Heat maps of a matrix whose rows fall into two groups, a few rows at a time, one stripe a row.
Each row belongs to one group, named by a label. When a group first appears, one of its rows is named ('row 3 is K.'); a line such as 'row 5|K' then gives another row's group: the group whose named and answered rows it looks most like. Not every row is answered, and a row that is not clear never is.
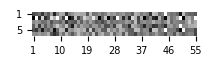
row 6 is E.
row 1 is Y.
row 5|Y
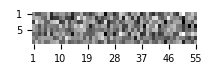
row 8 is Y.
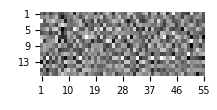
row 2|E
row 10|E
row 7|E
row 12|Y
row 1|Y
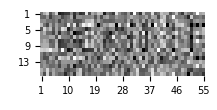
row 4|E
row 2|Y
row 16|Y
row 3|E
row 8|E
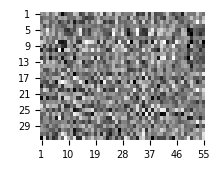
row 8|E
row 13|Y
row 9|Y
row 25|E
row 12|Y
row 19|Y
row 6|Y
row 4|Y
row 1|E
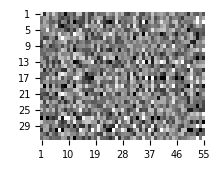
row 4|E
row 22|Y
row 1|Y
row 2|E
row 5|Y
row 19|Y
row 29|E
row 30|Y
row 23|Y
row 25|Y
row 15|Y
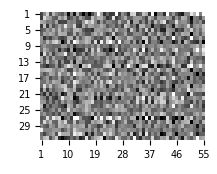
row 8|E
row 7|Y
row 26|E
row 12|Y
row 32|E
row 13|Y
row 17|Y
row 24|Y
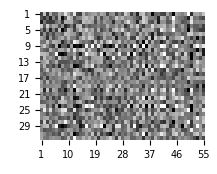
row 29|E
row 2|Y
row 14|E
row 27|E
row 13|E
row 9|E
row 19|E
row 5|Y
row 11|E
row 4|Y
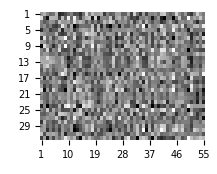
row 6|E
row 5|Y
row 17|Y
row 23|E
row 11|E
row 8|E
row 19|Y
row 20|Y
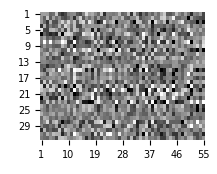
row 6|Y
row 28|E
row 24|E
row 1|E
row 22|Y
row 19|Y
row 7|E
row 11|E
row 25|E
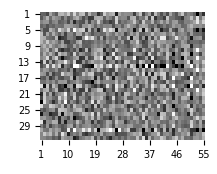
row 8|Y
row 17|Y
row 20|E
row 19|Y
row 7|E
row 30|E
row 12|E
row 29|Y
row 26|Y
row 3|E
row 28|Y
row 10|E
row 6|Y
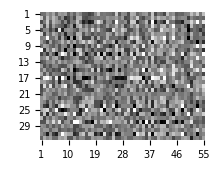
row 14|Y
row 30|E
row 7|Y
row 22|E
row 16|Y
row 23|E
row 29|E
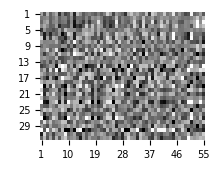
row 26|Y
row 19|Y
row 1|Y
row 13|Y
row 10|E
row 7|Y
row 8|E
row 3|E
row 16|E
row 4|E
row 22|Y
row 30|Y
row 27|Y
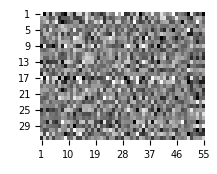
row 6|Y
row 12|E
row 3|E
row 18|Y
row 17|Y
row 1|Y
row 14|Y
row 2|E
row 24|E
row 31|Y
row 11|E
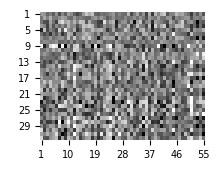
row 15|E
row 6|Y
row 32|Y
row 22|Y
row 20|Y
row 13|Y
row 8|E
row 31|E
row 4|E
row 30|Y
